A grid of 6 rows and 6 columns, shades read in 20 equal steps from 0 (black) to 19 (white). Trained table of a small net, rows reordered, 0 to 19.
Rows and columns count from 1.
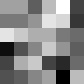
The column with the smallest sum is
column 6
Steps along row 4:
up up up down down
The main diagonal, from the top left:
12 9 13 15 3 14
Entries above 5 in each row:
5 5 6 5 3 5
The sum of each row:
69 66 75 50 49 49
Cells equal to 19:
1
